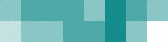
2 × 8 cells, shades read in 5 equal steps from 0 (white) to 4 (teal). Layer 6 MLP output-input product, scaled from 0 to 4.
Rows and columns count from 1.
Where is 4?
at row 1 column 6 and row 2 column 6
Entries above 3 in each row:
1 1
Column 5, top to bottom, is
2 3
